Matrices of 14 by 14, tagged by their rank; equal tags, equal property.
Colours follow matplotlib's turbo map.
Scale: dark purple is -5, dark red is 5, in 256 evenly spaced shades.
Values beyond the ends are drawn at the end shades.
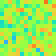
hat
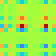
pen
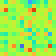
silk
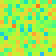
hat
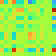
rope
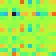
rope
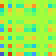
pen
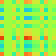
pen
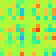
rope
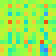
rope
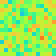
hat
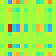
pen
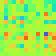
silk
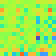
silk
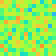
hat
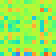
silk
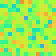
hat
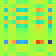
pen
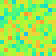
hat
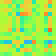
rope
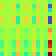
pen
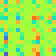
rope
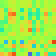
silk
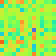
silk
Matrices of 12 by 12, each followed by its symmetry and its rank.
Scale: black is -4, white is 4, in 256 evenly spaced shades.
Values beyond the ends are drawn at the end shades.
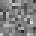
antisymmetric, full rank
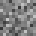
antisymmetric, full rank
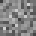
symmetric, full rank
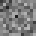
symmetric, full rank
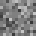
antisymmetric, full rank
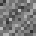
symmetric, full rank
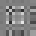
symmetric, rank one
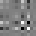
symmetric, rank one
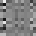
neither, rank two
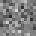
antisymmetric, full rank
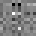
neither, rank two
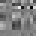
neither, rank two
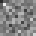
symmetric, full rank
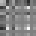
symmetric, rank one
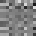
neither, rank two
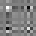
symmetric, rank one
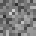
symmetric, full rank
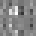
neither, rank two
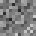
symmetric, full rank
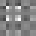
symmetric, rank one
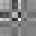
symmetric, rank one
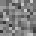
antisymmetric, full rank
